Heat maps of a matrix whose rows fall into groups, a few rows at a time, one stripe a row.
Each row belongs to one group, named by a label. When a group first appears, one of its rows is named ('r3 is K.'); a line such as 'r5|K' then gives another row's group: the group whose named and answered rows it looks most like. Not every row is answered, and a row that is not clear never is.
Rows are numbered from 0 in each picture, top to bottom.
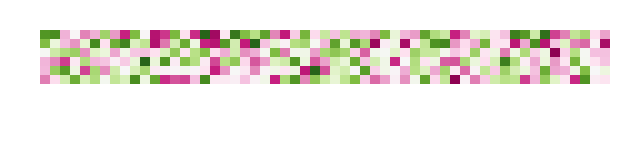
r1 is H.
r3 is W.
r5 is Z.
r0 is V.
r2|V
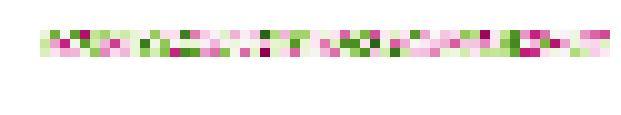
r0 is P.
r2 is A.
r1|W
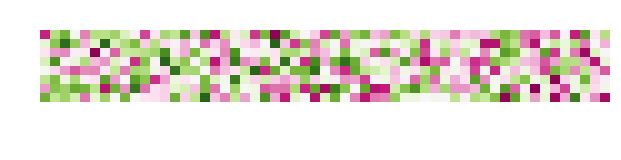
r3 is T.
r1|P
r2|W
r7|V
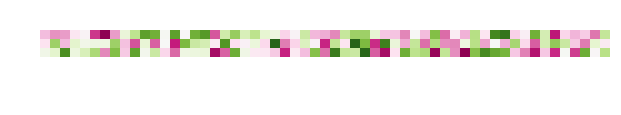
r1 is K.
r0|W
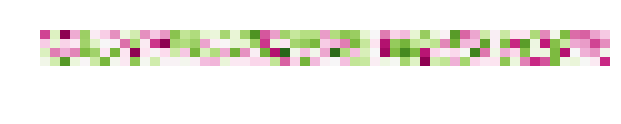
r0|H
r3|P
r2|T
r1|H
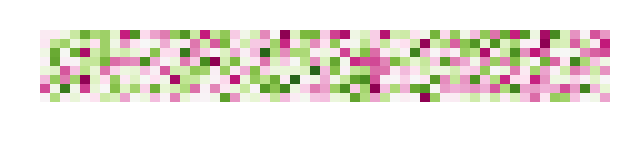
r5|K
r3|V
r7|K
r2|P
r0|H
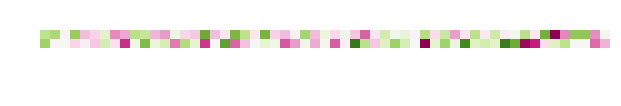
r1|A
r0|V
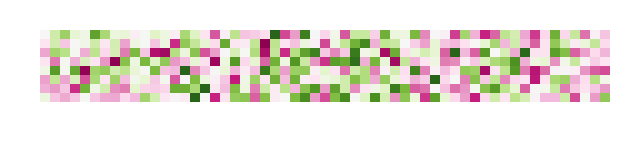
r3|W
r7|W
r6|T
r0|P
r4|P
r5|K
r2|H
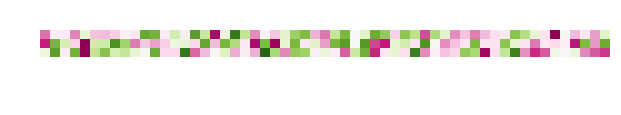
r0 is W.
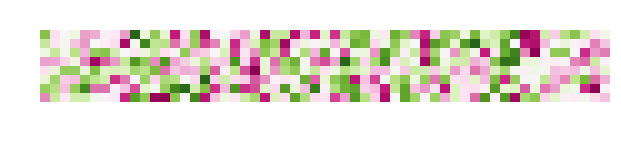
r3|W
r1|A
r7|H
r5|V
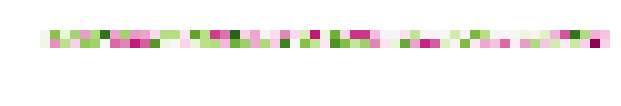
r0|V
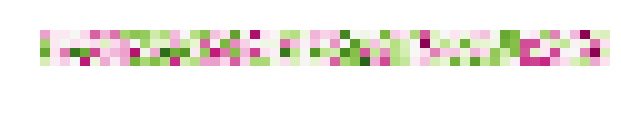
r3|A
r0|W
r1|A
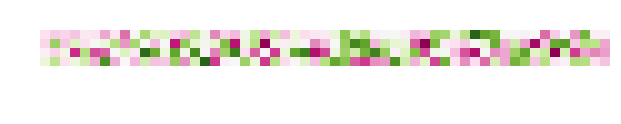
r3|V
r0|A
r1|K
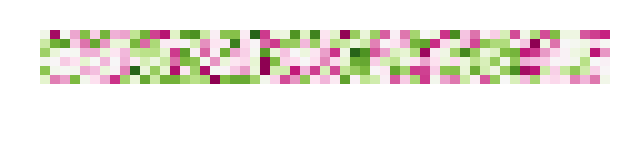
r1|Z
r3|A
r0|H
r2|A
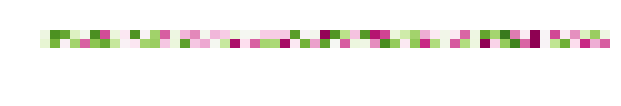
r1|P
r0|Z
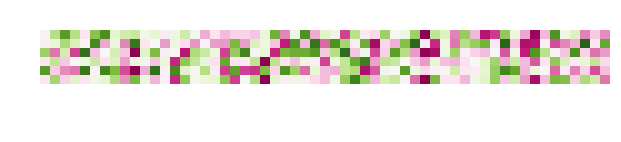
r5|K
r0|P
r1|Z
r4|T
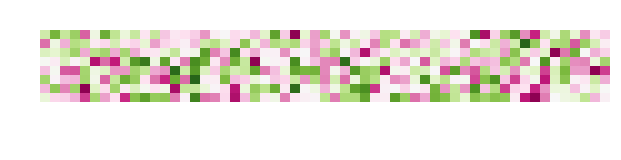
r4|H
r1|K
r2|V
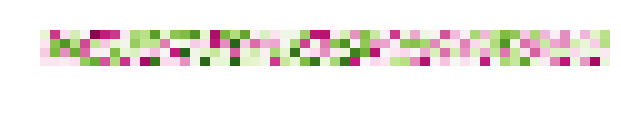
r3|T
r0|W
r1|Z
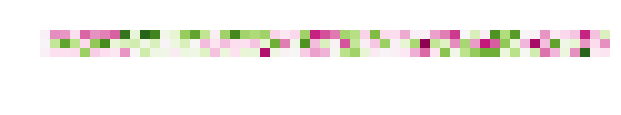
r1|P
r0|W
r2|A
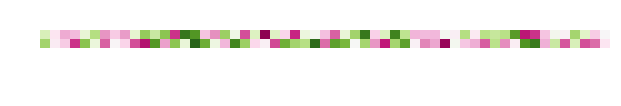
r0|A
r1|T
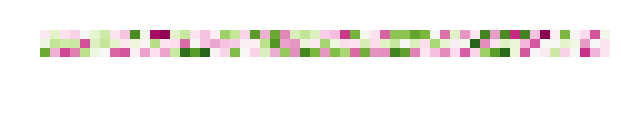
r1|P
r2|T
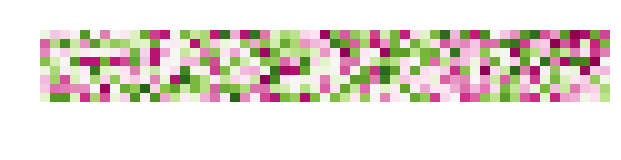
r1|Z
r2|H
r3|V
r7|Z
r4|P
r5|K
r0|H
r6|W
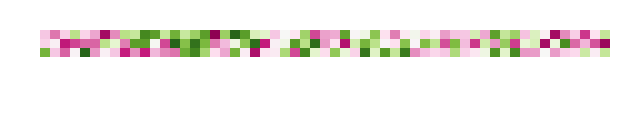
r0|W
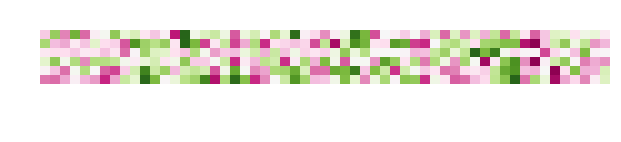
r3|P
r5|W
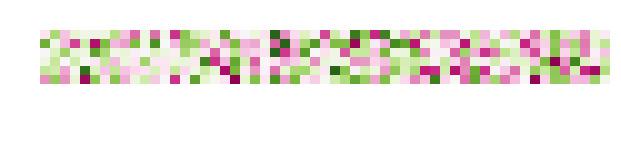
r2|P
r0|K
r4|T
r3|V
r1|T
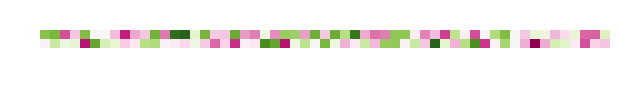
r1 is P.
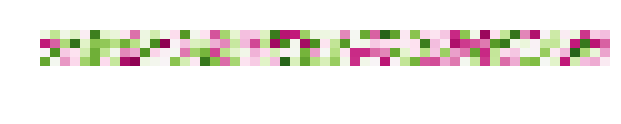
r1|Z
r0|P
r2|V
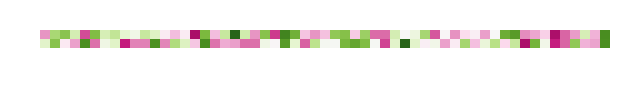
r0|Z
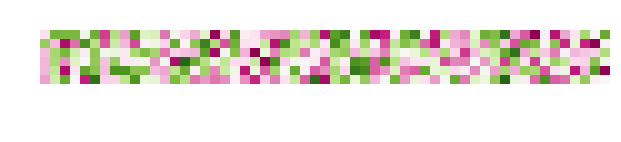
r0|Z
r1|T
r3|K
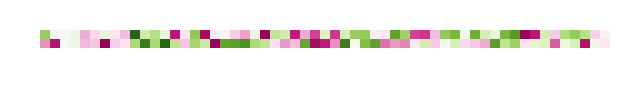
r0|A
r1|W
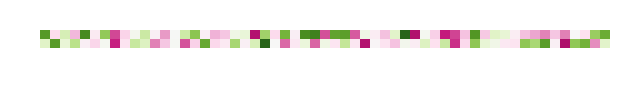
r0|T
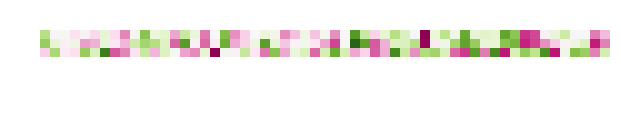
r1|A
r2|V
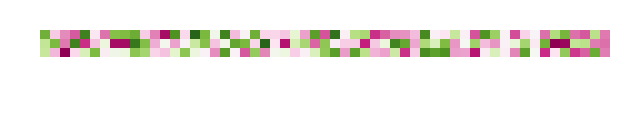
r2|H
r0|H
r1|V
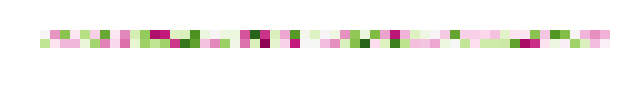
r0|H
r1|A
